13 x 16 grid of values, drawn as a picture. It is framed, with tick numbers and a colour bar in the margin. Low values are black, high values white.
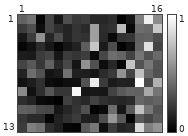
The values are skewed, with a long tail toward high values. No regular stripes run through it. The ninth with the highest average is the middle right. A vertical seam about 80% of the way across splits the table, and the right part is higher.
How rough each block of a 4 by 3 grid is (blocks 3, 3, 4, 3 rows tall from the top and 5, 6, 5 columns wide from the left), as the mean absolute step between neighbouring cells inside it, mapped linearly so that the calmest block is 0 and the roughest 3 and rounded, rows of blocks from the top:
1 0 3 | 0 2 3 | 1 3 3 | 0 1 3
